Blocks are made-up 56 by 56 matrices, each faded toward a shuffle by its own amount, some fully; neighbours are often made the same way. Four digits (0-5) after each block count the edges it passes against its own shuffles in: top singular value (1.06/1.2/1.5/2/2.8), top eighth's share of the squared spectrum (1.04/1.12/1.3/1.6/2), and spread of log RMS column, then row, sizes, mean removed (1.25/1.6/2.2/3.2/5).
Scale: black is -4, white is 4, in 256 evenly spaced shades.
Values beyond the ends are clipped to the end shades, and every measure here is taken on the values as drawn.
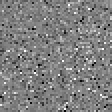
0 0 0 0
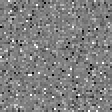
0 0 0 0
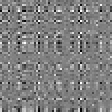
5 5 4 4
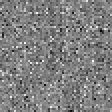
3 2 0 1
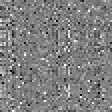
4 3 2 1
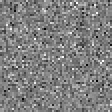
2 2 1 1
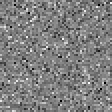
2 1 0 0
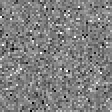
0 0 0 0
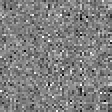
3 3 2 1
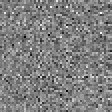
4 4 2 2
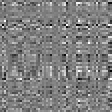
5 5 4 4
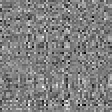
4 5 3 3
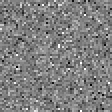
0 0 0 0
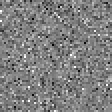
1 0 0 0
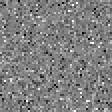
0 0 0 0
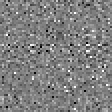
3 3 1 2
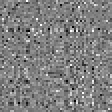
4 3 2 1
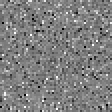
2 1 0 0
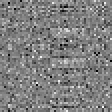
4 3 2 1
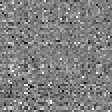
4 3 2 2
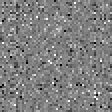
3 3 1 1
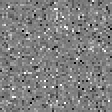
3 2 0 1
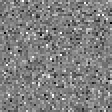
1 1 0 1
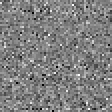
1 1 0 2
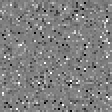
2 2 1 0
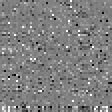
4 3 1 1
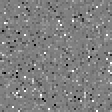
0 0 0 0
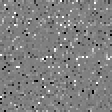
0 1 0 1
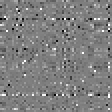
4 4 2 2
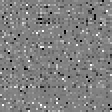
3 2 0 1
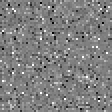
1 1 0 0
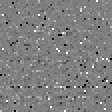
3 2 0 0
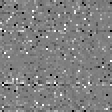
3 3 1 1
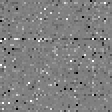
3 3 1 1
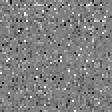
3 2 0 0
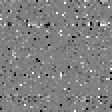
3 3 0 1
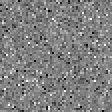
0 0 0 0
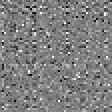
4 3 2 2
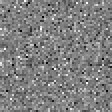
2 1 0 0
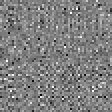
4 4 2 2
